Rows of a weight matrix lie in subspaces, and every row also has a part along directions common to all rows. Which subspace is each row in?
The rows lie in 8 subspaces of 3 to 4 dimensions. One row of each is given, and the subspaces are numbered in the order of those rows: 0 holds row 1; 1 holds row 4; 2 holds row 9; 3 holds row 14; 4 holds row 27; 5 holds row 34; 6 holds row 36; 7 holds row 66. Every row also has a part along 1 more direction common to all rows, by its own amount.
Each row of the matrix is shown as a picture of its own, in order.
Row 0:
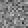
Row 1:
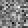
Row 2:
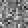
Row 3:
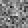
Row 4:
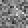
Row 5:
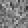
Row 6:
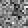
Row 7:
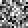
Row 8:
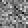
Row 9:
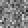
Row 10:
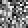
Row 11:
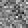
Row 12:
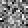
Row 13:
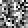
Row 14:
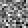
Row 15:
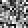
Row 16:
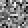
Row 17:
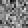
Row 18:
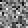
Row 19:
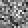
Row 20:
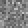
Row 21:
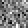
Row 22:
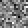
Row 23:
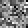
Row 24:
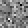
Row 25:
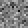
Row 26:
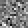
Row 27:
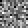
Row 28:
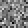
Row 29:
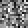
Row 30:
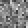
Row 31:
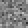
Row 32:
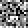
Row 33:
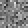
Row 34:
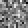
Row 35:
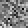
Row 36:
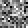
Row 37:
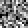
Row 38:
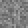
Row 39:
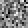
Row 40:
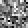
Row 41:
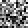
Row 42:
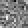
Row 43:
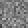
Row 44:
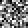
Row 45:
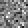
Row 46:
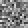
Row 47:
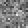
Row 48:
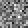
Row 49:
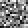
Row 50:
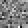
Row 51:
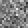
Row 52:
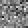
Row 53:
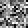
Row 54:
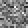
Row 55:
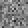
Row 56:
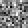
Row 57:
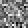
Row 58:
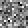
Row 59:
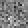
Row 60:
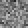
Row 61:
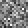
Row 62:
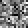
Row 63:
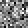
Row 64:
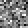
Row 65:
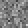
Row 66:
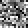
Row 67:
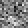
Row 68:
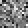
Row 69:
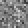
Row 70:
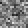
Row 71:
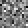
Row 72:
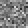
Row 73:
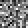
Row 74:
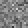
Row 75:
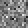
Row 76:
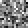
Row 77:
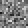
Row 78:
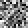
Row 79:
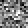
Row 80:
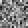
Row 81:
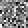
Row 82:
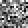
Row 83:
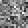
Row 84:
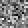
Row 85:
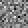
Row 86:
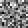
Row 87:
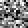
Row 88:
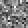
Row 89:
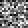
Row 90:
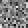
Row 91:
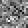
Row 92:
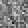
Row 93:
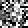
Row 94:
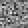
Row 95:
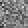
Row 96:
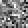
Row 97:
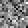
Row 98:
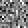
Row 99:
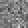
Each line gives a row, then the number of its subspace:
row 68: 5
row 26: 5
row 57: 3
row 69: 5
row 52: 0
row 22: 0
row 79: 1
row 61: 5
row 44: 3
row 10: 7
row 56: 4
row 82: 0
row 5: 4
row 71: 5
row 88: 1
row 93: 0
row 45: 6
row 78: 5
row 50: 0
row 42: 2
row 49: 2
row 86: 4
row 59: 7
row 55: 3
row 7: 3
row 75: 6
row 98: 6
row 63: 5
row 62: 6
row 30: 4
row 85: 0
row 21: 0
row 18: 1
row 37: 1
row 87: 1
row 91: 6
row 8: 1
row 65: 3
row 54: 4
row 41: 2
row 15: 2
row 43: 7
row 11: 1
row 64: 0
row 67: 7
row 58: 7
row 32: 7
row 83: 6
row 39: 6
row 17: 2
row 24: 7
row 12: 5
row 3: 4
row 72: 4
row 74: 3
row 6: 0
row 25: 4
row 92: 0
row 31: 1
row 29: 6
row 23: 4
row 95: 2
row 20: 5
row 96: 0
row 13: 6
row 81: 7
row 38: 6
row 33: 5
